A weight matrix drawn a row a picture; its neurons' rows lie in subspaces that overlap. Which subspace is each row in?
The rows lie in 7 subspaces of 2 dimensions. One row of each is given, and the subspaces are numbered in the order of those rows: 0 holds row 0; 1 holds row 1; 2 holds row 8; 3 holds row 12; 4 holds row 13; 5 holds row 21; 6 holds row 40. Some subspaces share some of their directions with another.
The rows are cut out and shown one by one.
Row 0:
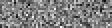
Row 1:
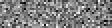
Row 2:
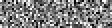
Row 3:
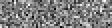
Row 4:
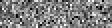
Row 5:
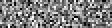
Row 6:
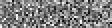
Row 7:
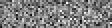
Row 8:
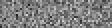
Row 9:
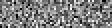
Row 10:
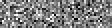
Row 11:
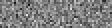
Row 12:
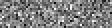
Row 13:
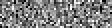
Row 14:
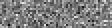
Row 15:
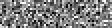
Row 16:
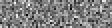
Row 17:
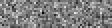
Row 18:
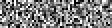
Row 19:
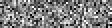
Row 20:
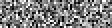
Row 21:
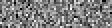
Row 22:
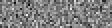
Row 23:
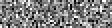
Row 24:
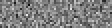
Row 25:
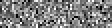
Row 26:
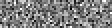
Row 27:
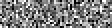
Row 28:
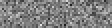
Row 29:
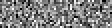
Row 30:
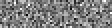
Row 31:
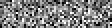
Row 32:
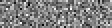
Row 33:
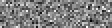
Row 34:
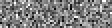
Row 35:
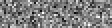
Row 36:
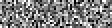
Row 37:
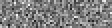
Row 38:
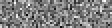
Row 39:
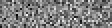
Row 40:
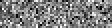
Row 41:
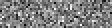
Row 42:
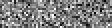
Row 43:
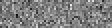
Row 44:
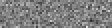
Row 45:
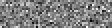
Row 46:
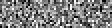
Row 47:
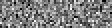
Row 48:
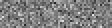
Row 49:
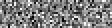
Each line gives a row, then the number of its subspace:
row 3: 0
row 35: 4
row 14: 1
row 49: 4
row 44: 5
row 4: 6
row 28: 6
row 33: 5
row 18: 5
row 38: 0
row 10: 0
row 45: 5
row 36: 3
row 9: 2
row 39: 2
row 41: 3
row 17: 4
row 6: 2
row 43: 6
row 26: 6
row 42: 0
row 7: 2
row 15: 1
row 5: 4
